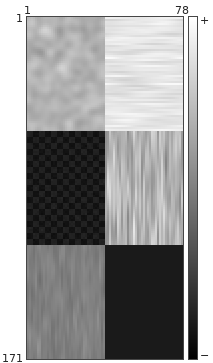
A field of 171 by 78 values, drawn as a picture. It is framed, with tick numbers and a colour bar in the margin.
The table splits into 3 rows of 2 panels. Panel 1,1: high, blotchy, faint in contrast. Panel 1,2: very high, streaked across, faint in contrast. Panel 2,1: very low, checkered, faint in contrast. Panel 2,2: high, streaked downward. Panel 3,1: middling, streaked downward, faint in contrast. Panel 3,2: very low, flat.
